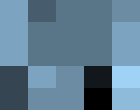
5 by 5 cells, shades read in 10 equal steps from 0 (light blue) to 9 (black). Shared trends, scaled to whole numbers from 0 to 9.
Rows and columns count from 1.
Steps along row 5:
down same up down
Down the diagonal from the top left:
2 4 4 8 1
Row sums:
18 16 16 19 22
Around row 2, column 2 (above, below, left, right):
5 4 2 4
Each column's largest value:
6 5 4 9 3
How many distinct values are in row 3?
2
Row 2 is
2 4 4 4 2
